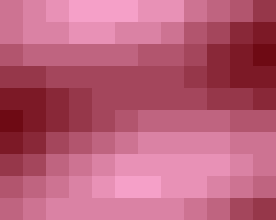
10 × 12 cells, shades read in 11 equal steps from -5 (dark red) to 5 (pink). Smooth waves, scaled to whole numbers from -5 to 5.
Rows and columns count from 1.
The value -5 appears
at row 3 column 12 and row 6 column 1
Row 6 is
-5 -4 -3 -2 -1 0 1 1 1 1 0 0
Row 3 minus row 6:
5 5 4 3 2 1 -1 -1 -2 -4 -4 -5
